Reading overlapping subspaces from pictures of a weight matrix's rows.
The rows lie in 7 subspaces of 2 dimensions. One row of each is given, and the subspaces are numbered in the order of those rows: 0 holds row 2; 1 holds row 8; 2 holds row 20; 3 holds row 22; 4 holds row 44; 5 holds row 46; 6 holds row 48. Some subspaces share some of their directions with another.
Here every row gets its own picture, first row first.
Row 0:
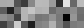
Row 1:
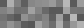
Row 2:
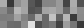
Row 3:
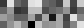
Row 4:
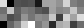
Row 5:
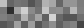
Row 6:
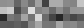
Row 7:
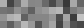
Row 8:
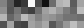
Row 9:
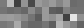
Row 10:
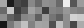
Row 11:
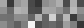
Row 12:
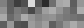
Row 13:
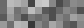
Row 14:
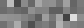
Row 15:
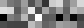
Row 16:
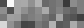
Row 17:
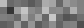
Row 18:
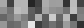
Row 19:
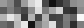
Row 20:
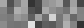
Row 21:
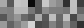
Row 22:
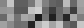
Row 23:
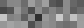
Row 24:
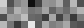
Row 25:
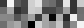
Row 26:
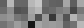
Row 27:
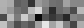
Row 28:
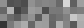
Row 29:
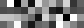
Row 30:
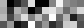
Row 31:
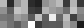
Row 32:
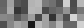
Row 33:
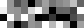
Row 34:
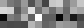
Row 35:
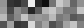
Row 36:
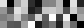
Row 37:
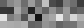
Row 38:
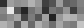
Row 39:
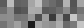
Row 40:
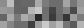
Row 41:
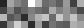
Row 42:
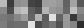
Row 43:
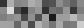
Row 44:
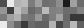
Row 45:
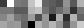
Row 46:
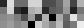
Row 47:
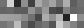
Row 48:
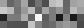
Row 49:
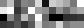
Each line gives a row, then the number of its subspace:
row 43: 5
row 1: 0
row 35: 1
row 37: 6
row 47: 2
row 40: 3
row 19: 0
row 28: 4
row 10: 4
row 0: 5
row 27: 3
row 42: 5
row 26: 0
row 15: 6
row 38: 5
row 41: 3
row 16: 4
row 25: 0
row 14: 2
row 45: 4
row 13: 1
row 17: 5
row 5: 5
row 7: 0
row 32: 4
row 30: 1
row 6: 6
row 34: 6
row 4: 4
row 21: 1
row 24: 3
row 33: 3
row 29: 2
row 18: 1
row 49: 6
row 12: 1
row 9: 2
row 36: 0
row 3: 3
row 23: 6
